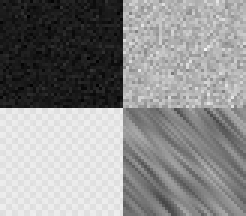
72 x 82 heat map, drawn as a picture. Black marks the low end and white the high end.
It is made of 2 by 2 panels. Panel 1,1: very low, fine-grained, faint in contrast. Panel 1,2: high, fine-grained. Panel 2,1: very high, checkered, faint in contrast. Panel 2,2: middling, slanting down to the right.
